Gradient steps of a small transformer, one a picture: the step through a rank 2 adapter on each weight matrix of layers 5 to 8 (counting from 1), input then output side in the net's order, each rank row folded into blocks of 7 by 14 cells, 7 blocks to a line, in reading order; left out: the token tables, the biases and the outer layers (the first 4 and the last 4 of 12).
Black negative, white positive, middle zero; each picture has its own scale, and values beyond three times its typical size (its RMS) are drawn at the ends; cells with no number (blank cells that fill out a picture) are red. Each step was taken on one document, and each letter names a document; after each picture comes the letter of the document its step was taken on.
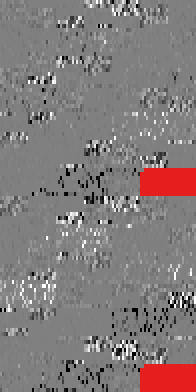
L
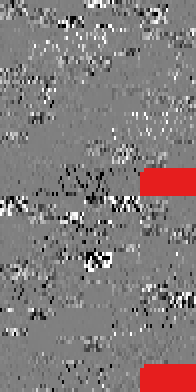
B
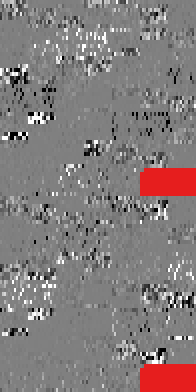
B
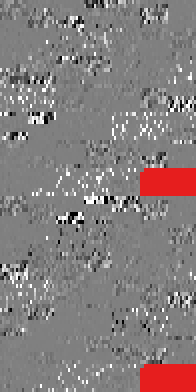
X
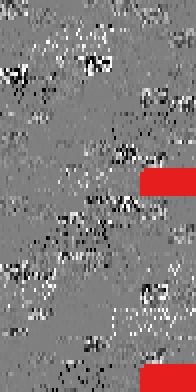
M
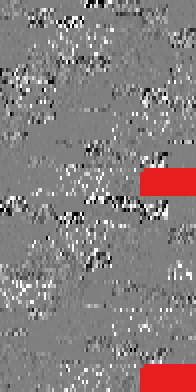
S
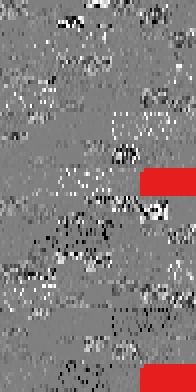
M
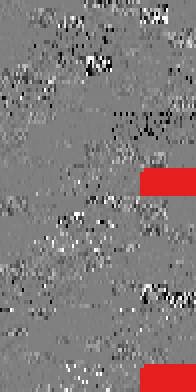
S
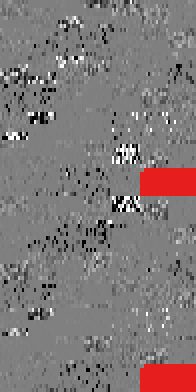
M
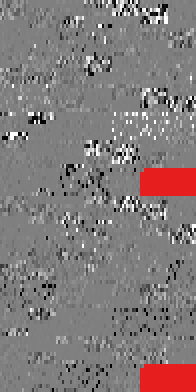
L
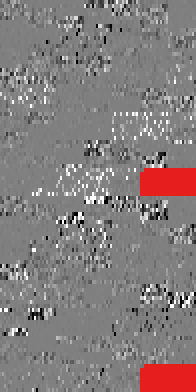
X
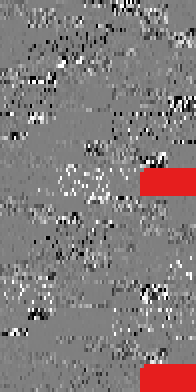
S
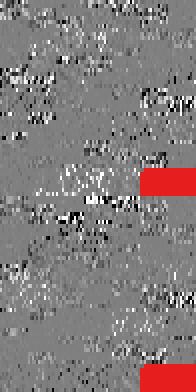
X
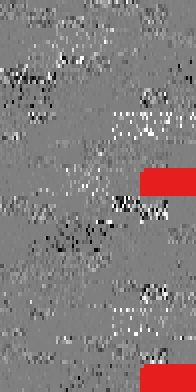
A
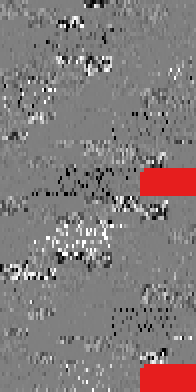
B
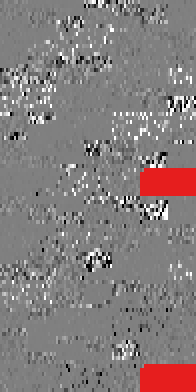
S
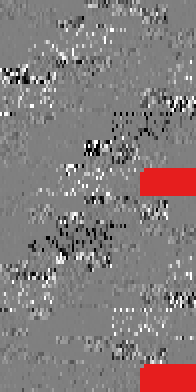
S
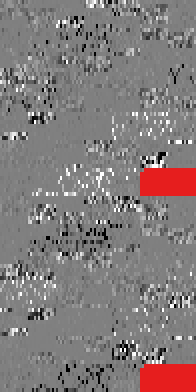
L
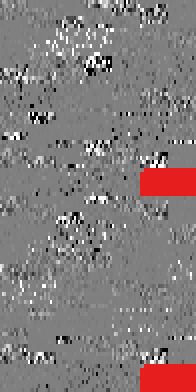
A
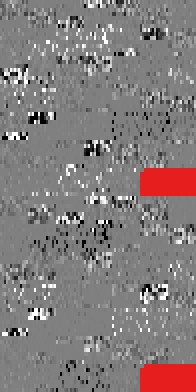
M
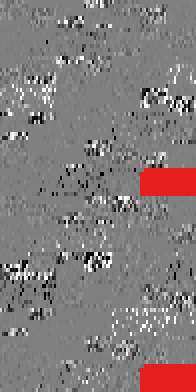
L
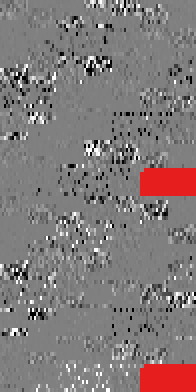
A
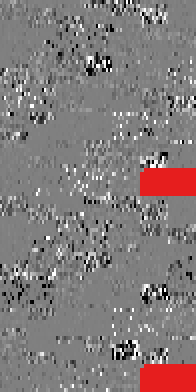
A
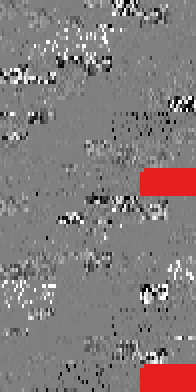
M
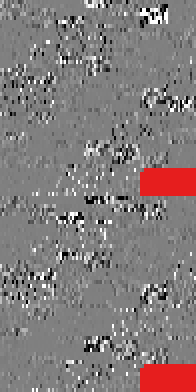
X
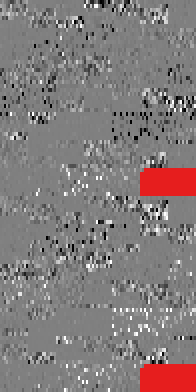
S
